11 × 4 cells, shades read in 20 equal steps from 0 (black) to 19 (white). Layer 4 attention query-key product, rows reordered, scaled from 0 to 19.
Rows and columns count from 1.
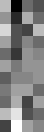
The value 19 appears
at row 11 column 2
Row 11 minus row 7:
-2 9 2 -1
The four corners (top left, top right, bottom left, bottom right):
14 6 5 10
